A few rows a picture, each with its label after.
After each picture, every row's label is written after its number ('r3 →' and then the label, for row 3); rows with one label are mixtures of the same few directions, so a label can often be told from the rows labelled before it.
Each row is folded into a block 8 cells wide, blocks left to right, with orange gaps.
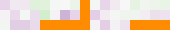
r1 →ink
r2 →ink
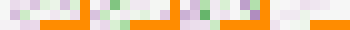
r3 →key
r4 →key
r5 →key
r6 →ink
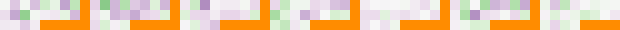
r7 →key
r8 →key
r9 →key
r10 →ink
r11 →key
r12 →key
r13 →key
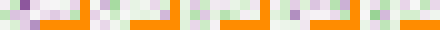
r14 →key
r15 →key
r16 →key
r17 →key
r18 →key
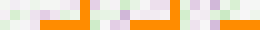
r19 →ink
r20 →ink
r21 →key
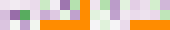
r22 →key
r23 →key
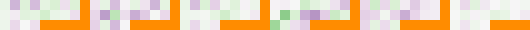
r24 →key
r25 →key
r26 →key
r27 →ink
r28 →key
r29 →key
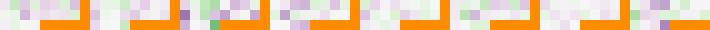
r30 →key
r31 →key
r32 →key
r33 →key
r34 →ink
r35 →key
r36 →ink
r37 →key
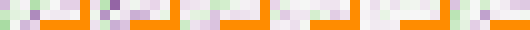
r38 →ink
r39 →key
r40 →ink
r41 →ink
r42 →key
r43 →ink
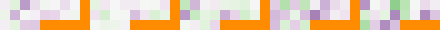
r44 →key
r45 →ink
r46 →ink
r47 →key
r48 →ink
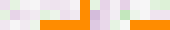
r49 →ink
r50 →ink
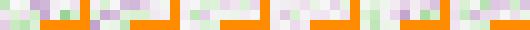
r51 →ink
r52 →ink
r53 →key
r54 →key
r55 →ink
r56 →key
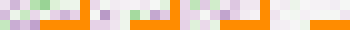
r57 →ink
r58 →ink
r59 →key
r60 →key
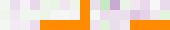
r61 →key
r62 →key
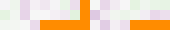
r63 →key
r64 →ink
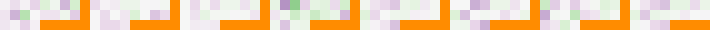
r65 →key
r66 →ink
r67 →key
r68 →key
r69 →key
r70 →key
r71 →ink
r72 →key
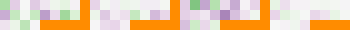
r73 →ink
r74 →ink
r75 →key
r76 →ink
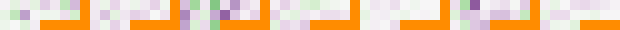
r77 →key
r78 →key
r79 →key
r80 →ink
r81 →key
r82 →key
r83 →ink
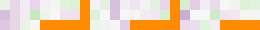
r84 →ink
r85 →key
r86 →ink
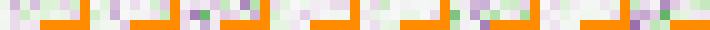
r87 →key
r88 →key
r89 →key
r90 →ink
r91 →key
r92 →key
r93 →key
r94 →ink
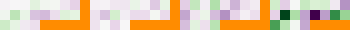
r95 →ink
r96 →key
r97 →key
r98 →ink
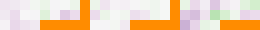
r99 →ink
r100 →ink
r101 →ink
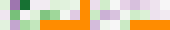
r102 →key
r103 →ink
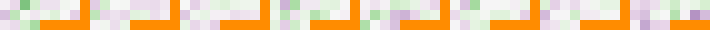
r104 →key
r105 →ink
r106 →ink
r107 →key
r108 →ink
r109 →key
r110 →ink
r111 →ink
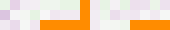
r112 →ink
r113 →key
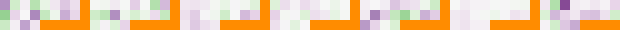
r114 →ink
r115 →key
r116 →ink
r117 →ink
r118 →ink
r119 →ink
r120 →key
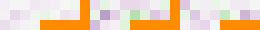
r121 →ink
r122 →ink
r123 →ink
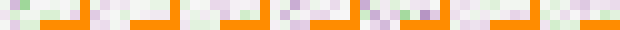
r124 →key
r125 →ink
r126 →ink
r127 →key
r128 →ink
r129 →ink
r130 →ink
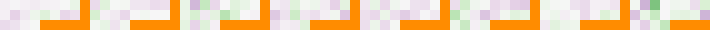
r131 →ink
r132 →ink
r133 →key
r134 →key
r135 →key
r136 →ink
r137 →ink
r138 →key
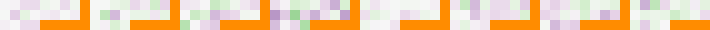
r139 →key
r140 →key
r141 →ink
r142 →key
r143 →ink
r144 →key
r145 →ink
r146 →key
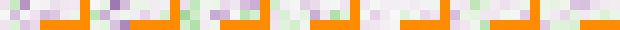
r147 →key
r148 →key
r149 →ink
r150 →ink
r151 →ink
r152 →key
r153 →ink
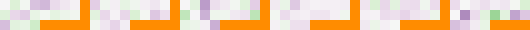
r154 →ink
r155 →ink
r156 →key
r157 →key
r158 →key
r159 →ink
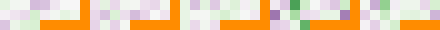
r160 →ink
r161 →key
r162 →key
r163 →key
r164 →key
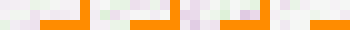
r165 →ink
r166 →key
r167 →ink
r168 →key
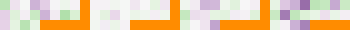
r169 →ink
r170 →key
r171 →key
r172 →key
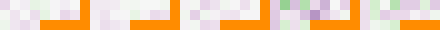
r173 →ink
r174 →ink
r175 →key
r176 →key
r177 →key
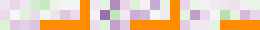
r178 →ink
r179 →key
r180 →ink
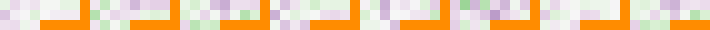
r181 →ink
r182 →ink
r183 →ink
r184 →ink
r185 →key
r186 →key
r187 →ink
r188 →ink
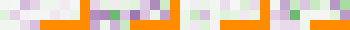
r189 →key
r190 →key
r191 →key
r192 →key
